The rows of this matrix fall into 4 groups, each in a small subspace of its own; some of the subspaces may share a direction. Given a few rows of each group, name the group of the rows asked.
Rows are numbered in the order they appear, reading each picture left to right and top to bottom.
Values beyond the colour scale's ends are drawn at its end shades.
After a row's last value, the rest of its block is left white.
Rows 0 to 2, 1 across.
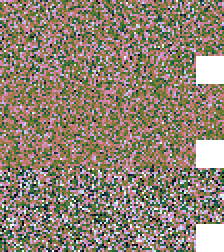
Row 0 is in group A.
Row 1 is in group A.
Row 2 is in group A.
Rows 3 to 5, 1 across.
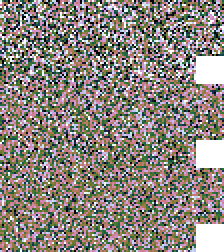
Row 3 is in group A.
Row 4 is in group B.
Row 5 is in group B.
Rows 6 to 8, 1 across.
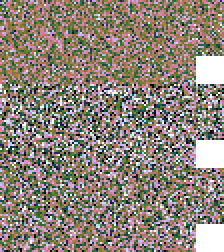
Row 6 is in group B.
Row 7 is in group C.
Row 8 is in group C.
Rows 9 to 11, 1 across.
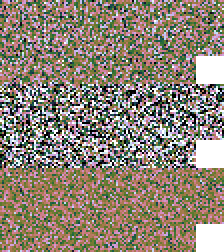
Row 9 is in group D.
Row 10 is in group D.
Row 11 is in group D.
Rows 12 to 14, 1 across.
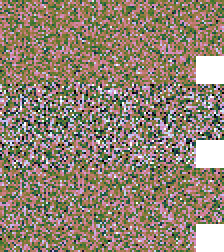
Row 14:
D
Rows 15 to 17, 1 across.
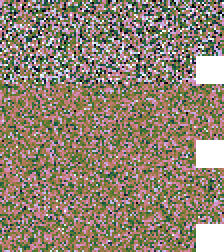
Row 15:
A
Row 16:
B
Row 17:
C
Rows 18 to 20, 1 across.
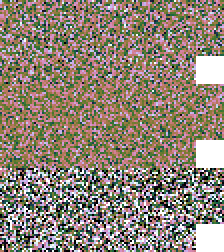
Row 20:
A
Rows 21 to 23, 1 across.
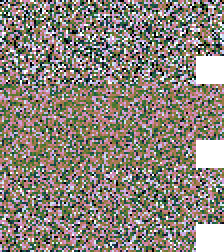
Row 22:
B
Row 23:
D
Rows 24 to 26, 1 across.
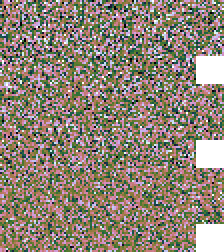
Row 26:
B
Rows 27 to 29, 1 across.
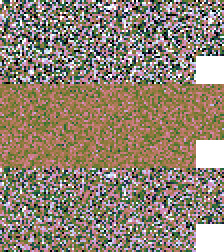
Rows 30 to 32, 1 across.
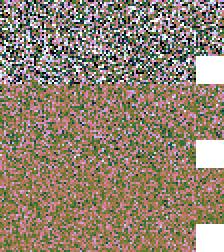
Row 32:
A
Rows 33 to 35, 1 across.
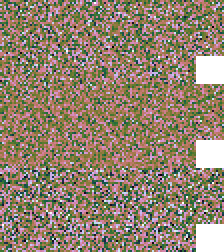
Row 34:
B
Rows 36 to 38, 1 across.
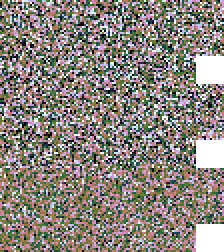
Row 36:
D
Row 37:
A
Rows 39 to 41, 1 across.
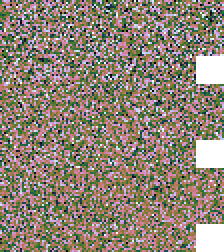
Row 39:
A
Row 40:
A
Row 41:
D
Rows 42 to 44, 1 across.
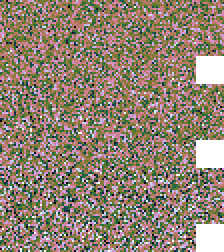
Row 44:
B
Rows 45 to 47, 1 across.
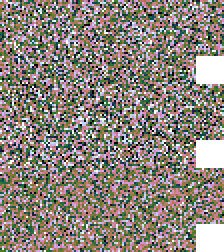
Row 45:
B
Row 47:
B
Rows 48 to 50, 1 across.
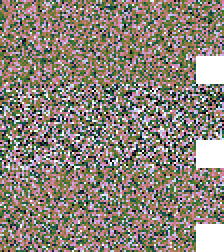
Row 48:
D
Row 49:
A
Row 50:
D
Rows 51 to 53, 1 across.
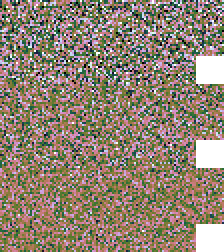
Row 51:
C
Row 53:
C
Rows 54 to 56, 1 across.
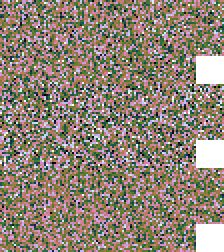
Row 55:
A
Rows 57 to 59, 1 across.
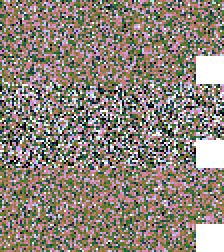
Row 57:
A
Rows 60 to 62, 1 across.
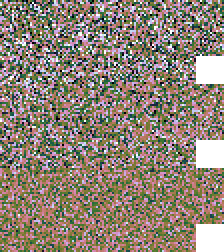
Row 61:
D
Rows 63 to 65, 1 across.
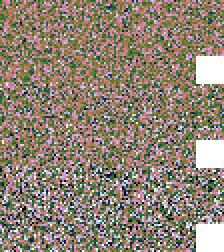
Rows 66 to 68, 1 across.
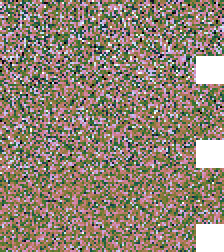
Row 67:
D
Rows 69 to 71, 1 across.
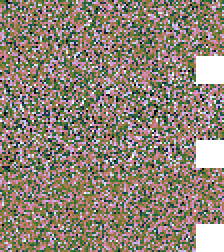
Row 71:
B
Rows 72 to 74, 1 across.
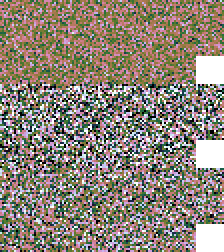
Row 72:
B
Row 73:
C
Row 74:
C
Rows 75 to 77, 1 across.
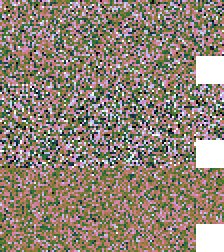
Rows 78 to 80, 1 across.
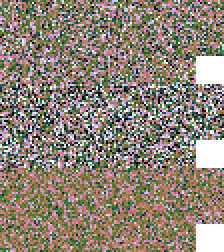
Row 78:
D
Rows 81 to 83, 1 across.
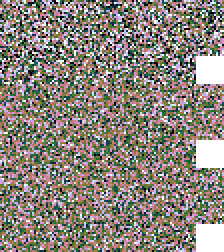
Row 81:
C
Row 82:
A
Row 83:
B
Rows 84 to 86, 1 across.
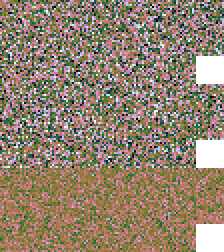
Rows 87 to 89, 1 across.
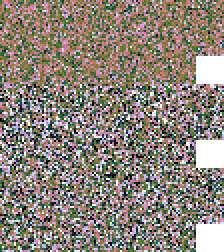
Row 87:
A
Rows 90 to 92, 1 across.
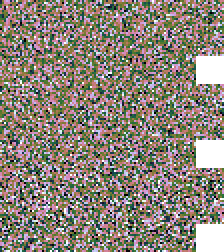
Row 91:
D
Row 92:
C
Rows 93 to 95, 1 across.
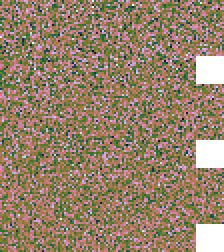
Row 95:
C
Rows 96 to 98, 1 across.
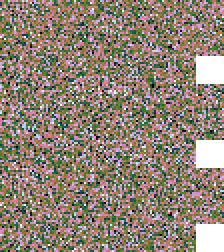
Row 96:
D
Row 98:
D
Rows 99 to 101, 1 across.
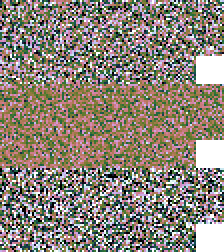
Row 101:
C
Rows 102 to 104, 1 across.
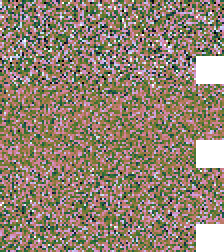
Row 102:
D
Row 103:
C
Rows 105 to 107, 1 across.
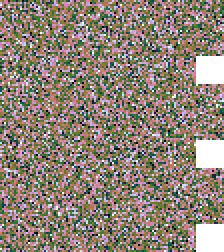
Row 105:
D
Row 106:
D
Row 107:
B
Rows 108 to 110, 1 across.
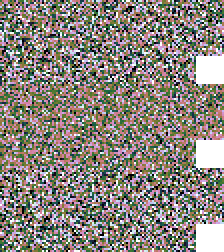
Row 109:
A
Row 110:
D
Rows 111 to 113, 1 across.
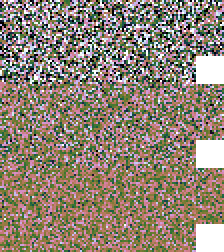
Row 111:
A
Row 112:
C
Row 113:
A
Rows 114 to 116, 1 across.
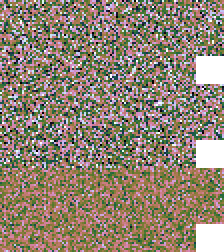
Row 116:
A
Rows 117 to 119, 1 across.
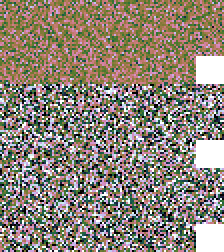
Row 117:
B
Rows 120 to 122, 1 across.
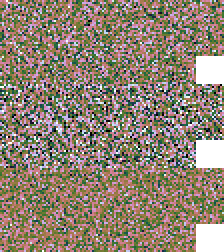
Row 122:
C
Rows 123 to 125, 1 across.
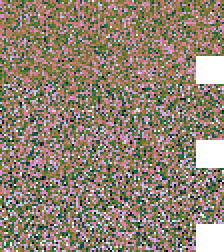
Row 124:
A
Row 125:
A
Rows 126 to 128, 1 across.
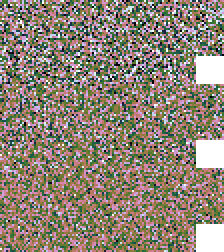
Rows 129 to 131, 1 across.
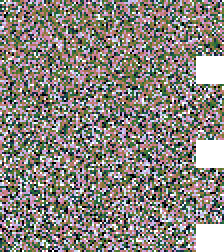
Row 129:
B
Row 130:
A
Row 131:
D
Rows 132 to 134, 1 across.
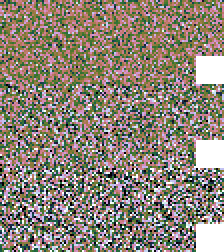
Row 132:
B
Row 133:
B
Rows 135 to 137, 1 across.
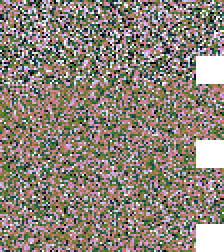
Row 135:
C
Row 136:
D
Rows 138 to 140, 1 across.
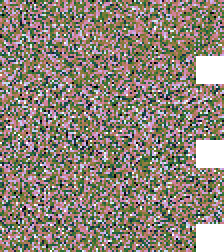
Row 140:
A
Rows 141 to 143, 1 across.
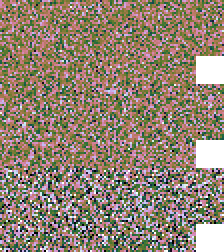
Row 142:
D
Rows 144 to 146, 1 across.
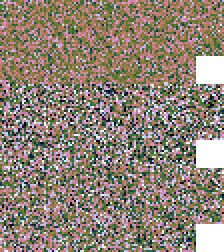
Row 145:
A
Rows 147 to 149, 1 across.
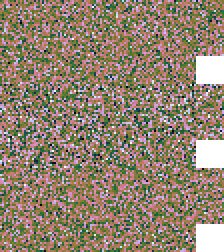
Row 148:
A
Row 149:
B
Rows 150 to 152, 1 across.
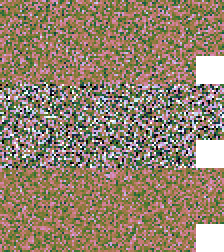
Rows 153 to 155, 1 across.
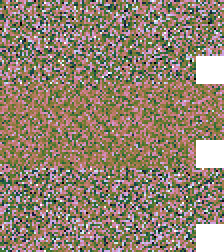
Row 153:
A
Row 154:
B
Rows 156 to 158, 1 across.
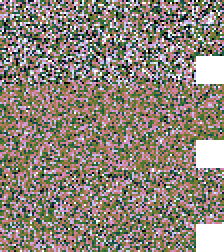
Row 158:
C
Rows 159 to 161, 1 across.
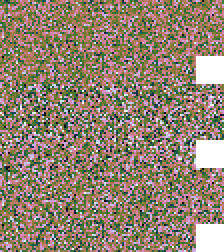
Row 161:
B
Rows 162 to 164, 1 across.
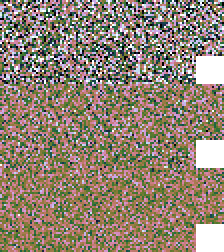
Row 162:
A
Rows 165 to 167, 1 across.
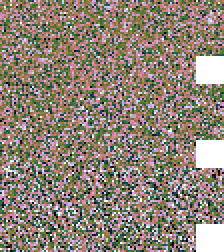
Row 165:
A
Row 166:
D
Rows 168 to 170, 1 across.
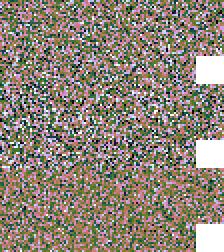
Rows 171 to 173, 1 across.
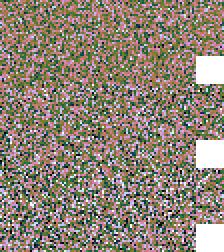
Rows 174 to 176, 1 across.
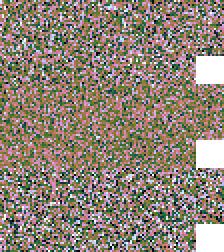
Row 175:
C
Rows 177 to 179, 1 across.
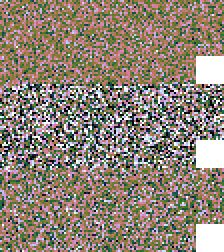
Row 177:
B
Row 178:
C
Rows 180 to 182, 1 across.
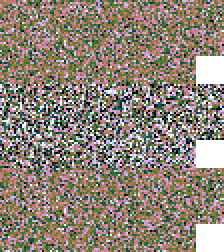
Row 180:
C
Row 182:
C
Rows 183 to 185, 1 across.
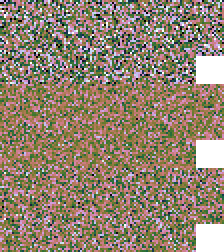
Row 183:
B
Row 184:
A
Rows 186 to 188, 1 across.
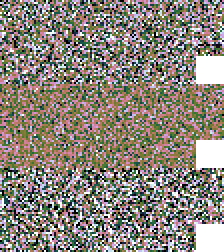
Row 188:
B
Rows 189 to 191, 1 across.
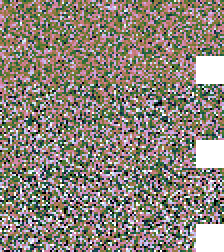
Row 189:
D
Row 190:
A
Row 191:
C
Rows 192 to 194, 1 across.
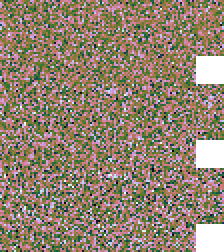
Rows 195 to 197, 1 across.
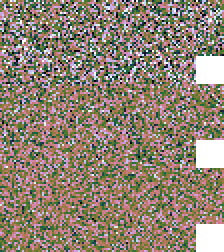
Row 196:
A
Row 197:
D
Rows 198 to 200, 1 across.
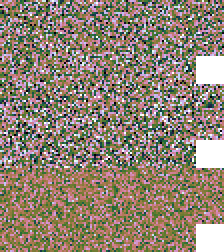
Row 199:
A
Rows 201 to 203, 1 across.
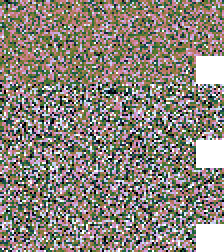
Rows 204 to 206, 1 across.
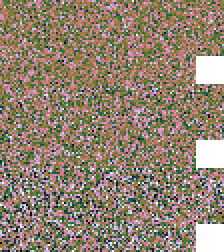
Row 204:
C
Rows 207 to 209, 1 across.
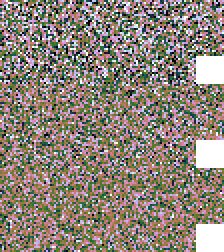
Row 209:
A
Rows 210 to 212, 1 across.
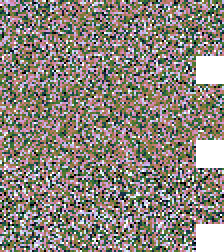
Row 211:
A
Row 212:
A
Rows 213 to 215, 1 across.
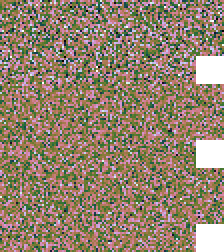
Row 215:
A
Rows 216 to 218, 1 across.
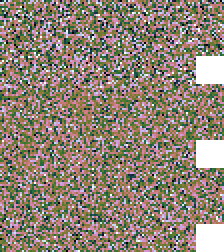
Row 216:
B
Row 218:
D
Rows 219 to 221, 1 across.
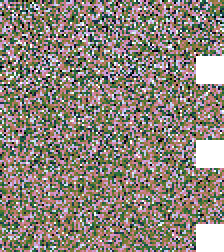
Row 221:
A
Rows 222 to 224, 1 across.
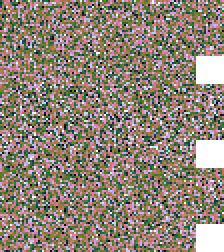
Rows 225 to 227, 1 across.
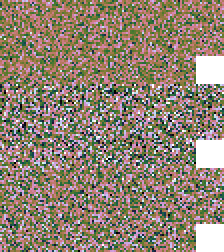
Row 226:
C
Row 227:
D
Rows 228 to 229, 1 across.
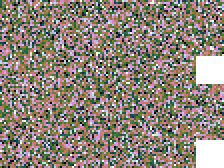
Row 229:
D
